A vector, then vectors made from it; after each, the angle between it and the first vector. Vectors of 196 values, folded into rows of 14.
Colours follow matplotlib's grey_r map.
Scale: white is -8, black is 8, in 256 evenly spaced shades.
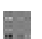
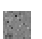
partly aligned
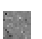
partly aligned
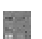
nearly opposite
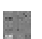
nearly opposite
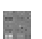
nearly opposite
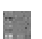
nearly opposite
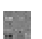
nearly parallel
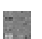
nearly opposite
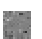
partly aligned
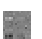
nearly parallel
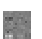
nearly opposite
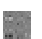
nearly parallel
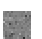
partly aligned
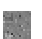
partly opposed
